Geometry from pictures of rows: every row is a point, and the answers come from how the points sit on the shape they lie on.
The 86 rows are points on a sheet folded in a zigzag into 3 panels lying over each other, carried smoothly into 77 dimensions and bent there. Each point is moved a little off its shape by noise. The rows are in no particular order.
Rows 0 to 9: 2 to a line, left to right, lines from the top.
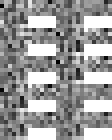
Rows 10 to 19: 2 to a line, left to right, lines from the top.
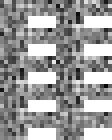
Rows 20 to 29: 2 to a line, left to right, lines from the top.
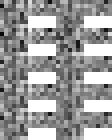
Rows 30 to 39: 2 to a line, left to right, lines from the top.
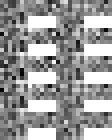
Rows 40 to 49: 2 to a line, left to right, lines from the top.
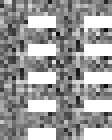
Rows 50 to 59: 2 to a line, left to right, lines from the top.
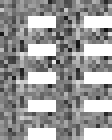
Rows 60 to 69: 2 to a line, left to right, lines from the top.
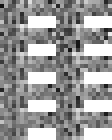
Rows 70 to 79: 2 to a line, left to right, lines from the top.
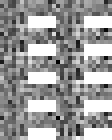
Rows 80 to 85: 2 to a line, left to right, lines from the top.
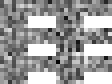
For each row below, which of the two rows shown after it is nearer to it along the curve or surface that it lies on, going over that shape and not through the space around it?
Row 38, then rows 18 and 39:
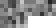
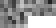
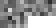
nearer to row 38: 39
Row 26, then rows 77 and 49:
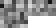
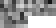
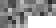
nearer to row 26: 77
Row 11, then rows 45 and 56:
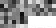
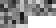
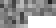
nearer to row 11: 45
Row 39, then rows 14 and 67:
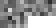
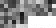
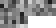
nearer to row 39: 14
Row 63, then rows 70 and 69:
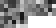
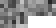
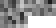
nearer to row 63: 70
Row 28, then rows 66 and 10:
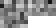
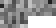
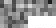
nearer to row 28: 10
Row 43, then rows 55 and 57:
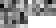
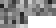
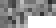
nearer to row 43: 55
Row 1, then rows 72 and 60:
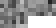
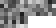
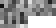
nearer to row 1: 72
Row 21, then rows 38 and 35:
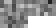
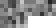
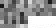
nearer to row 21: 35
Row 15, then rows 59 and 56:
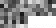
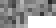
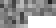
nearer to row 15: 59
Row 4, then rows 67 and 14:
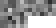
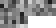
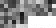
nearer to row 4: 14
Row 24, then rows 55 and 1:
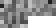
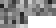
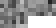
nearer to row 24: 55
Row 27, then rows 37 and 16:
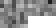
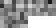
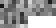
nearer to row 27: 16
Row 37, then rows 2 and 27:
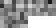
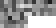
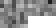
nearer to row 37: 2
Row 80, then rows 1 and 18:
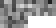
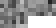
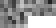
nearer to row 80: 18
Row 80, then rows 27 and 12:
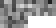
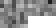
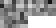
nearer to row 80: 12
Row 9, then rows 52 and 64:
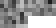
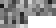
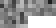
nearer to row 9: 64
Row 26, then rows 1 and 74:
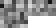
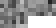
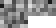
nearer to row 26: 74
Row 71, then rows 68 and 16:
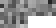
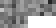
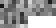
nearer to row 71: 68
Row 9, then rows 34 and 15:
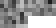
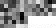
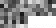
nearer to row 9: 34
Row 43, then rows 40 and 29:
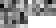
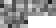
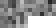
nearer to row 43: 40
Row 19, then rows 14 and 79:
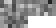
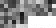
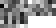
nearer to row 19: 79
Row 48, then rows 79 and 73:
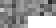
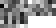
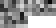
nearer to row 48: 79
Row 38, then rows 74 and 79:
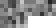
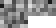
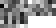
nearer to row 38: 79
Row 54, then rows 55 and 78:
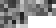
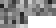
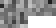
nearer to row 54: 55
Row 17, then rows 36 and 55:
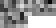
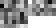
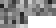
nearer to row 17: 36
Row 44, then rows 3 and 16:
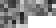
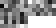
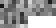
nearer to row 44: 3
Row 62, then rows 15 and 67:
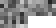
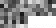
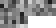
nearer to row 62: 15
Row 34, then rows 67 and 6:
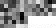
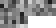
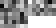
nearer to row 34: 67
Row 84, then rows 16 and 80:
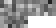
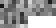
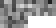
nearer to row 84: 80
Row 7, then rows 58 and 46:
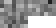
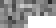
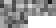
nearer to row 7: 58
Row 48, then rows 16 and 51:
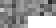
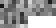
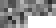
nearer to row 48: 51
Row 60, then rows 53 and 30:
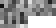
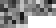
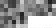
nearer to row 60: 53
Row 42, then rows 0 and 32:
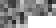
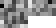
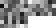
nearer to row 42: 32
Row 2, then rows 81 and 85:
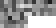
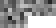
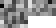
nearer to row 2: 81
